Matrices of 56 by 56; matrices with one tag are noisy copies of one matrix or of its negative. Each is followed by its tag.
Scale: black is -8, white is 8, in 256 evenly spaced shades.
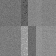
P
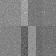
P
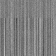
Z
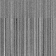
Z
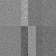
P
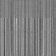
Z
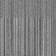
Z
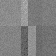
P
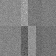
P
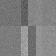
P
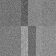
P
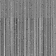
Z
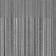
Z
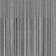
Z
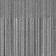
Z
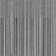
Z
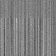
Z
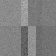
P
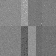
P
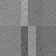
P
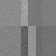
P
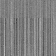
Z
